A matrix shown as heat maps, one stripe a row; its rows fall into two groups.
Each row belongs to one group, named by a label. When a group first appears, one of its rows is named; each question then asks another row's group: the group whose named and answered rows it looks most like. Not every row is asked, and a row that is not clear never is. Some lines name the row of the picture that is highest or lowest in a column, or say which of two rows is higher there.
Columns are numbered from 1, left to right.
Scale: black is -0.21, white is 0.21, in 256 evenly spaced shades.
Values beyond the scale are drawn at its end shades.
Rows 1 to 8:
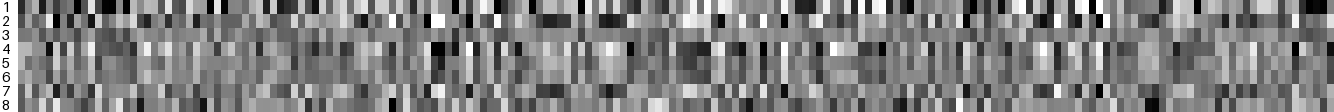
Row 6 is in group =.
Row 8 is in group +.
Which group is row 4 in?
=
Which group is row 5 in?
=
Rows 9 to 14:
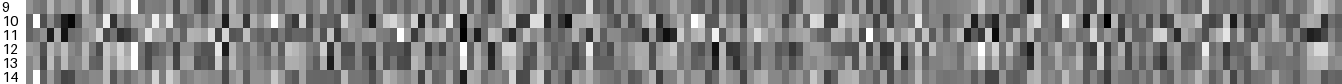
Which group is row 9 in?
+
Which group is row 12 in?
+
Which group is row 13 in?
+
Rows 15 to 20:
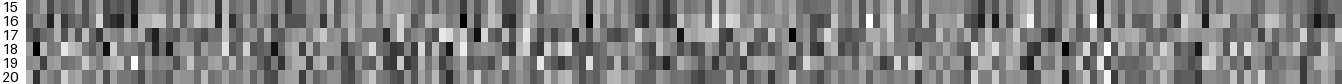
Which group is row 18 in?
=
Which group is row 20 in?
=
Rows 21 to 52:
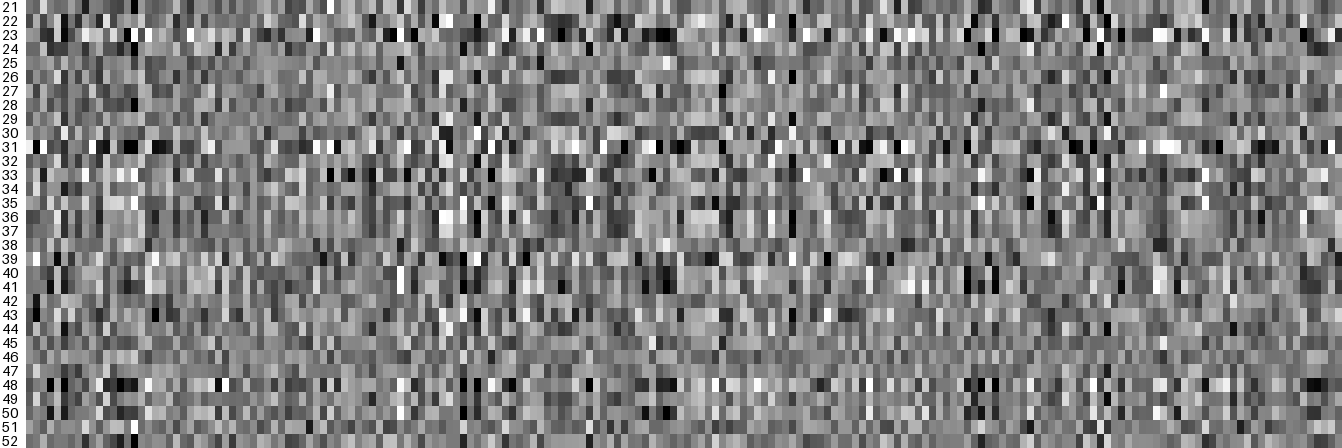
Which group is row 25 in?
+
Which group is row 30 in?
=
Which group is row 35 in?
+
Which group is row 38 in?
+
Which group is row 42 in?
=
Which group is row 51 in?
+
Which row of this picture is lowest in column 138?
39
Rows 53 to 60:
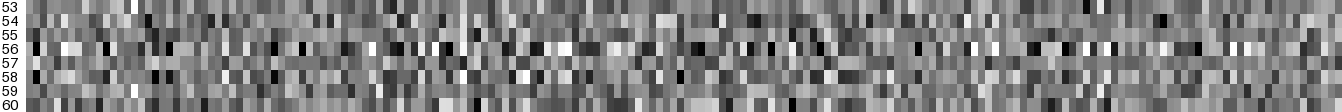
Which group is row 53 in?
+
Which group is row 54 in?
+
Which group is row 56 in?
=
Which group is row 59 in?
+
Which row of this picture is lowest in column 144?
56
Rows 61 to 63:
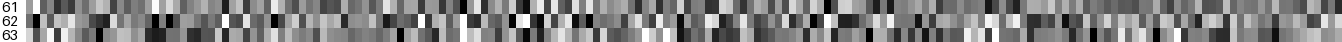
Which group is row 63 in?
+
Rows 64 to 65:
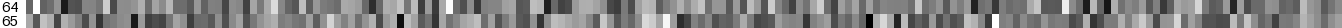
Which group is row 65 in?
+
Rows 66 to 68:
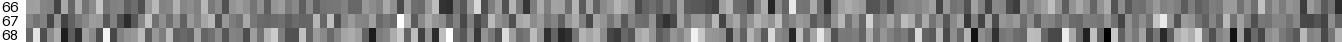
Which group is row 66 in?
=
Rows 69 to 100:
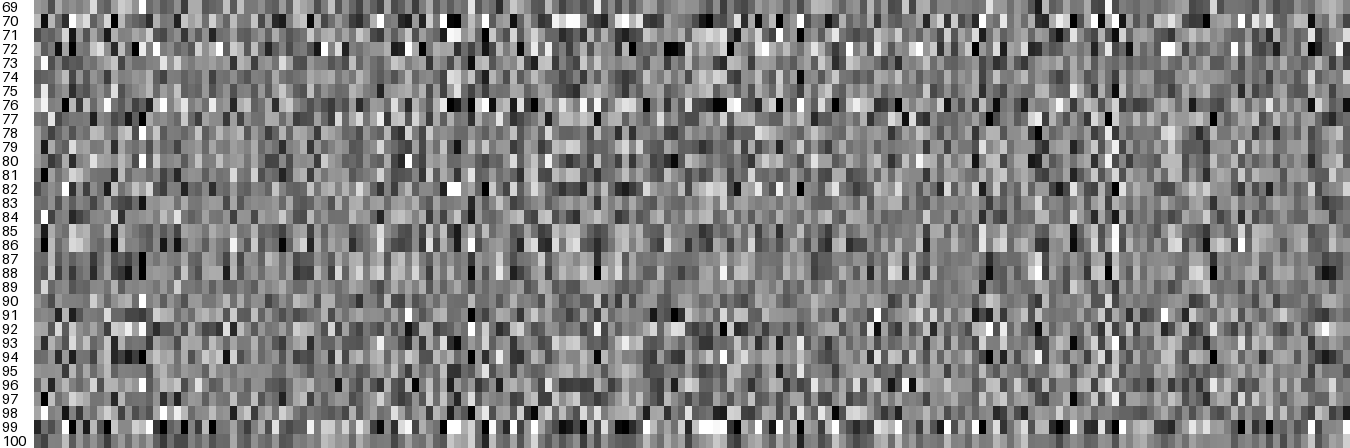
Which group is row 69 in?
+
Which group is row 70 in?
=
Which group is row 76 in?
=
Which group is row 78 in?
+
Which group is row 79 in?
=
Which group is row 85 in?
=
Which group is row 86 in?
=
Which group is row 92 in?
+
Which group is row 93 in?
=
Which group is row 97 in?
=
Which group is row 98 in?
=
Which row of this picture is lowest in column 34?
72
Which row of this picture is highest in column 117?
72
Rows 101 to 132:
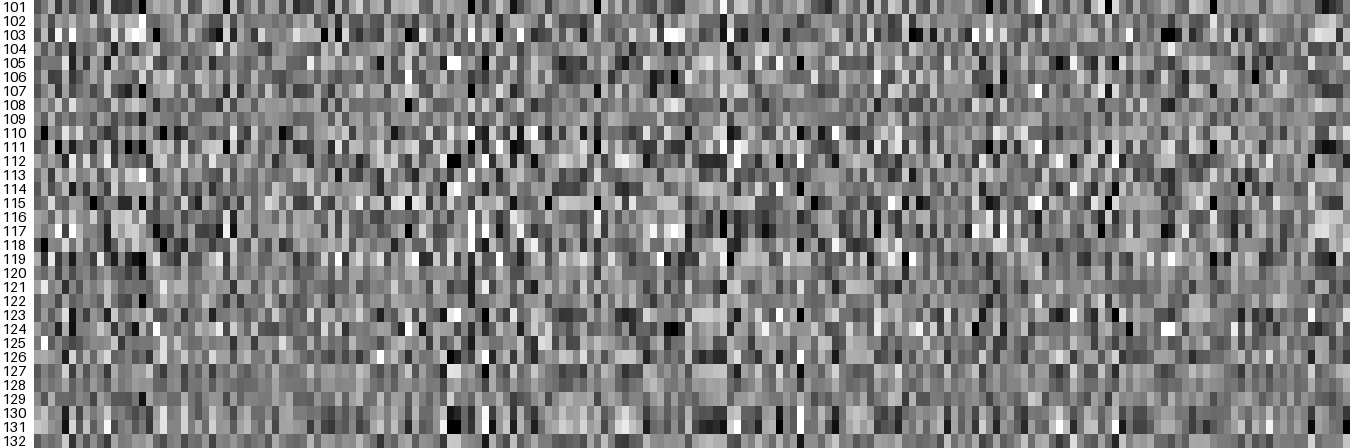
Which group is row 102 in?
+
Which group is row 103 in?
+
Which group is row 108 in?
+
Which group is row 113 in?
+
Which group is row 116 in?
+
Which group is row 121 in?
=
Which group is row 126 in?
=
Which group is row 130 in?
=
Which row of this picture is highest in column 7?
110
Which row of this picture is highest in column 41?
115
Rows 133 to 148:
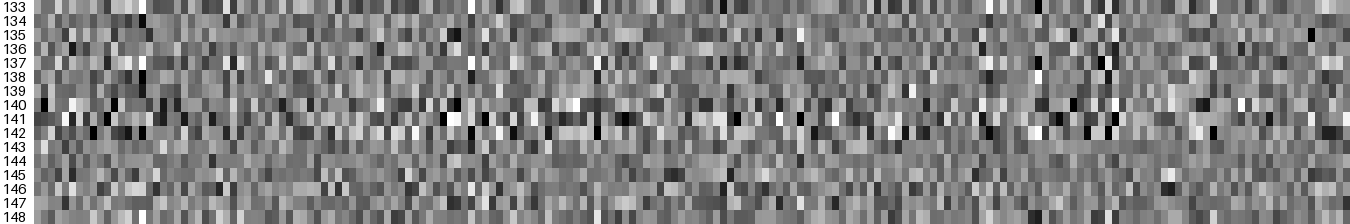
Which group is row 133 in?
+
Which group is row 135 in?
=
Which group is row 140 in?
=
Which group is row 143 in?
=
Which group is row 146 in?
+
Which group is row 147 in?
=
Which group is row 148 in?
+
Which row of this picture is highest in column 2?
143
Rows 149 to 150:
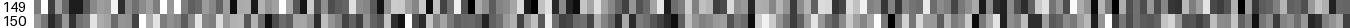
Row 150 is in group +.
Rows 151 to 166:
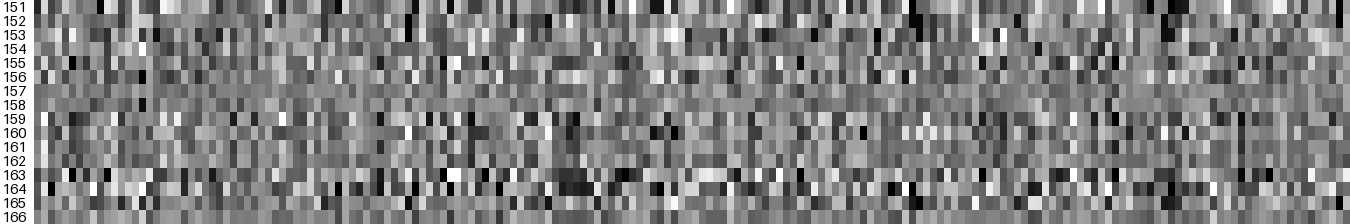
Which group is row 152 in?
+
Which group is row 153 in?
+
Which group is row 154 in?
+
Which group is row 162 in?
=
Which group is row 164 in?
+
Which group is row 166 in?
+
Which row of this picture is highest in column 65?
153
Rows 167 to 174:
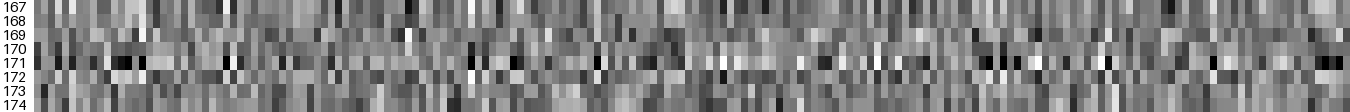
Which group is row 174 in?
=
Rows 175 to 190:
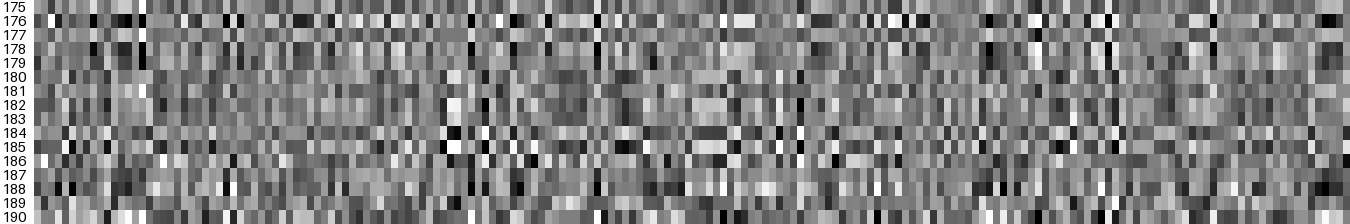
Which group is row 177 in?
+
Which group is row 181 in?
+
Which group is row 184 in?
=
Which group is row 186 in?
=
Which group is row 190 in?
+
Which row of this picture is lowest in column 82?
190
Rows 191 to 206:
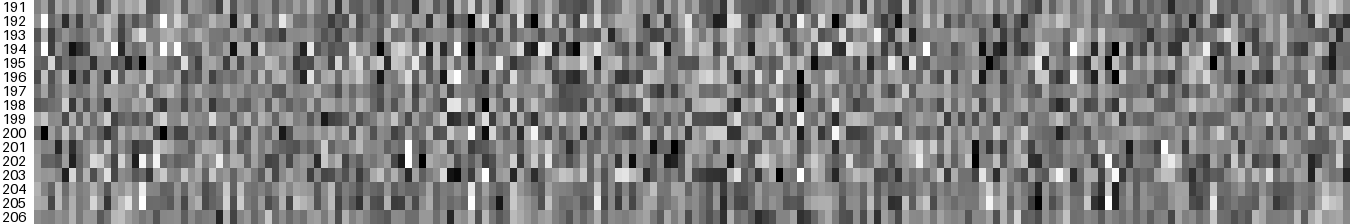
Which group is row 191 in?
+
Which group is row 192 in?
=
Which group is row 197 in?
+
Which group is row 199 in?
=
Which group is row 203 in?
=
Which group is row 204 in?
+
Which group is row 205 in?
+
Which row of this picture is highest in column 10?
202
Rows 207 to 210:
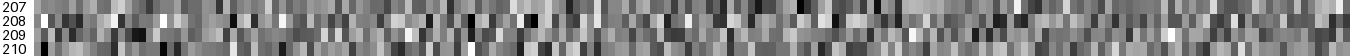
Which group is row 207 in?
+
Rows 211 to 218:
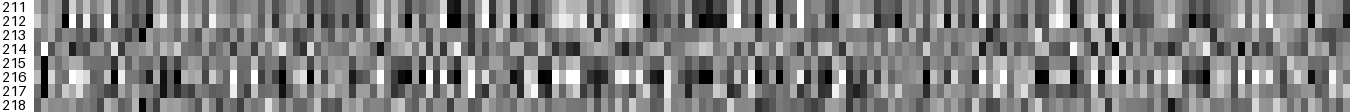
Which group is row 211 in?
=
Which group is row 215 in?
=
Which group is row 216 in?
=
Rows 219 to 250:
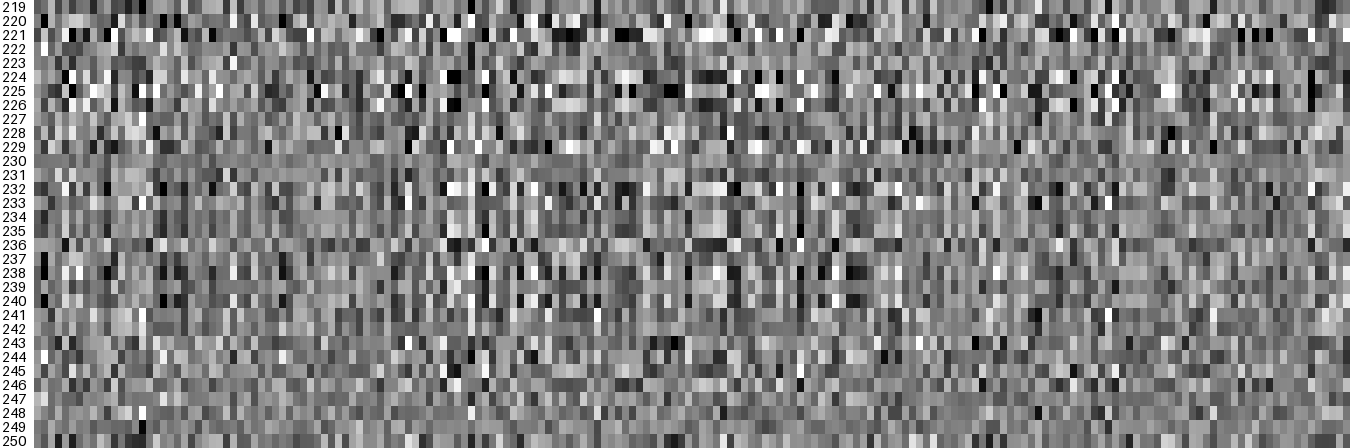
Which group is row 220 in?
=
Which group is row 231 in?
+
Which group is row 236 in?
=
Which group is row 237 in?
=
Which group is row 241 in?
+
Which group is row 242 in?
+
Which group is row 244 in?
=
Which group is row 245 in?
=
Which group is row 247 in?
=
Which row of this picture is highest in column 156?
221
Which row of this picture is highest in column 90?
229
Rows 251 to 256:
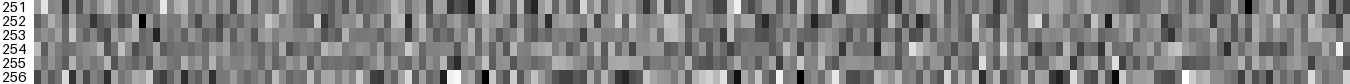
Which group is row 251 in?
=
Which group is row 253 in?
+
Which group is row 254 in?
+
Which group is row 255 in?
=
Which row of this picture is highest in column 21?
251
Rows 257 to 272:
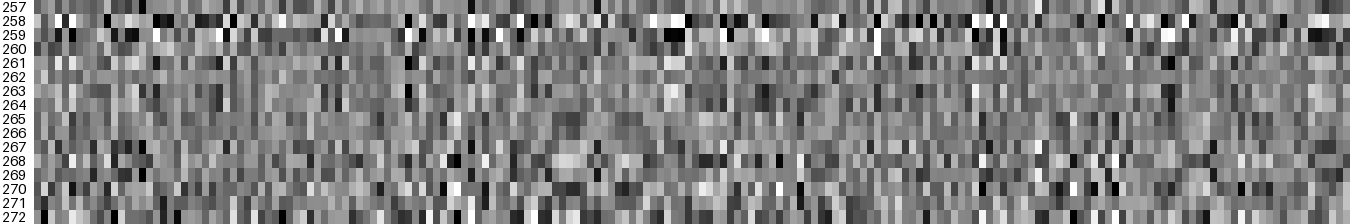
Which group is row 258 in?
+
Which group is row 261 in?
+
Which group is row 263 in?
+
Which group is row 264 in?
+
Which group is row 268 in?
=
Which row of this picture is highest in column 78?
272
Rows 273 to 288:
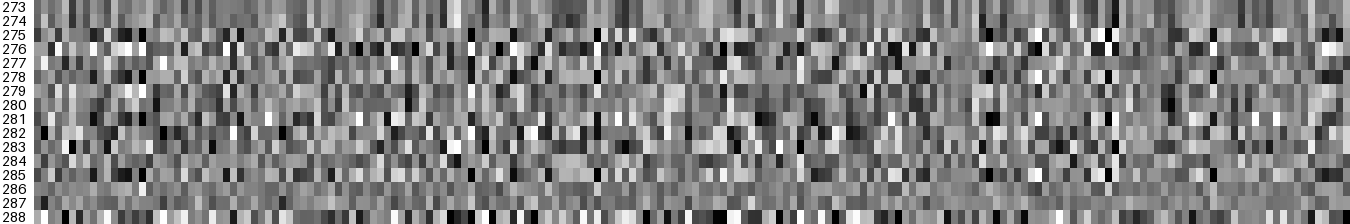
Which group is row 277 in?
=
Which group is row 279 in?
+
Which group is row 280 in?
+
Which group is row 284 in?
=
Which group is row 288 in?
=
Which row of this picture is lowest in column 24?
281
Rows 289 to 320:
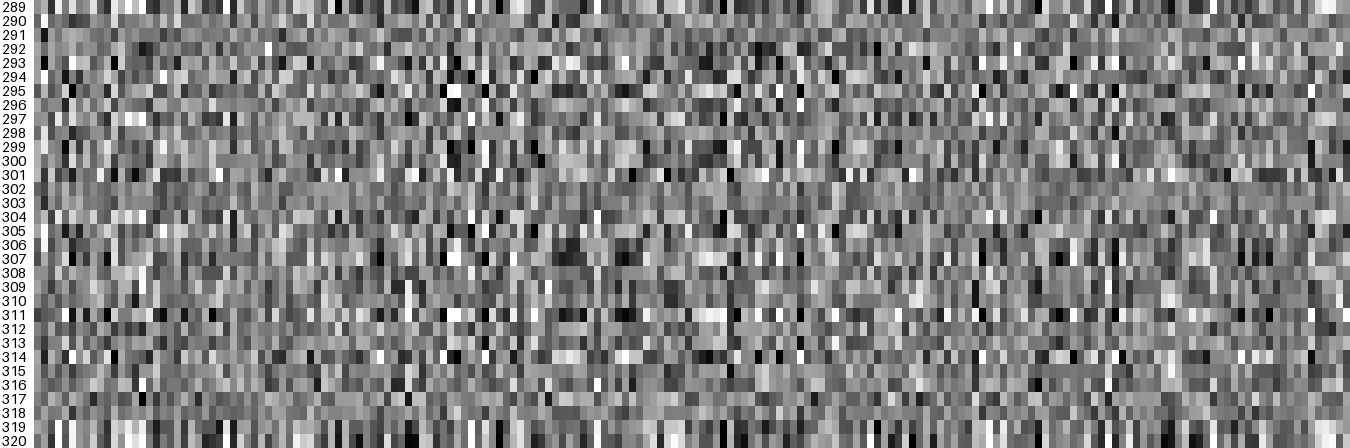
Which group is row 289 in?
+
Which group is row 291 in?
=
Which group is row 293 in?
=
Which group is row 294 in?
=
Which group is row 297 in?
+
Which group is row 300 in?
=
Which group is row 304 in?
+
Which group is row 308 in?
+
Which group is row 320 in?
+
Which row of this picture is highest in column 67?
301
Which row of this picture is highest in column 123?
317
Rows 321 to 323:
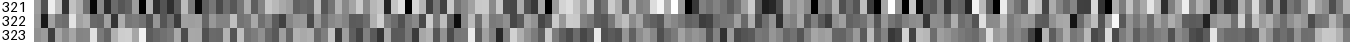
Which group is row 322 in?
=
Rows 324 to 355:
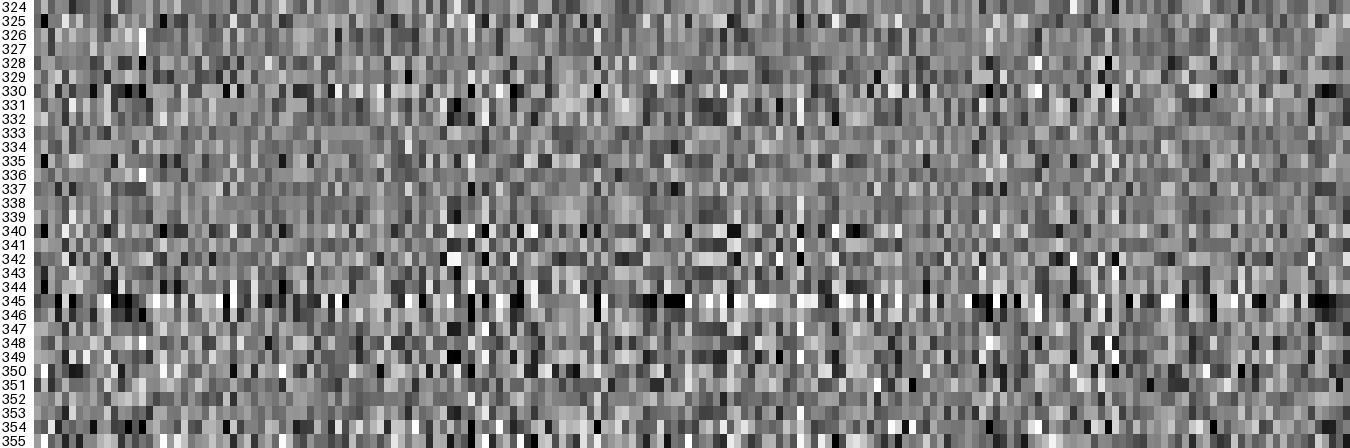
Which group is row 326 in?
+
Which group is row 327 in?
+
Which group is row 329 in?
+
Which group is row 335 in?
=
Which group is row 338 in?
=
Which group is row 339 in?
=
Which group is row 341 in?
=
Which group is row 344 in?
=
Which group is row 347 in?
=
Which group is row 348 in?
+
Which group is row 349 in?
=
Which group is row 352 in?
+
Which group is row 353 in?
=
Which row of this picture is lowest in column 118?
340
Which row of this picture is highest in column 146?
355
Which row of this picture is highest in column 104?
345
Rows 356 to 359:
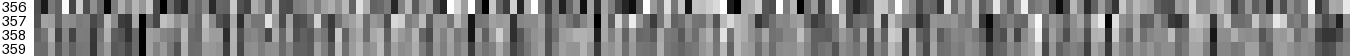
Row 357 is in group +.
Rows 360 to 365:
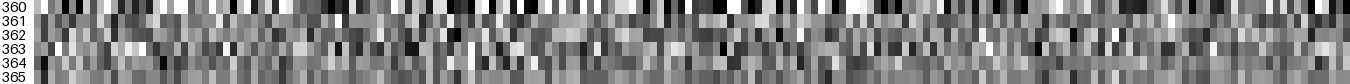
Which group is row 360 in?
=
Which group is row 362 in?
=
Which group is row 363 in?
+
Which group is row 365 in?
=
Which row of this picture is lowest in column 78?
360
